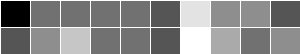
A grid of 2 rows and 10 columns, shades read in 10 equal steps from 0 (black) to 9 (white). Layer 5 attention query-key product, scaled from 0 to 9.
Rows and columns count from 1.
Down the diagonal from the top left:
0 5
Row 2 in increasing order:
3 3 4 4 4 5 5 6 7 9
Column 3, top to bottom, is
4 7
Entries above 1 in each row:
9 10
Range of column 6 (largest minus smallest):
0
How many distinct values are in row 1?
5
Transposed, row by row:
0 3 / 4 5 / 4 7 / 4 4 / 4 4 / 3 3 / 8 9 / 5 6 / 5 4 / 3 5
